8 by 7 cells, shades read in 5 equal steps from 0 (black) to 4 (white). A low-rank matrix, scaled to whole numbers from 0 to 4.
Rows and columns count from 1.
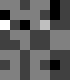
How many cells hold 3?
1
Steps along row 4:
up same down same up same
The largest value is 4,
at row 3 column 1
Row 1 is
2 2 1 2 2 0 1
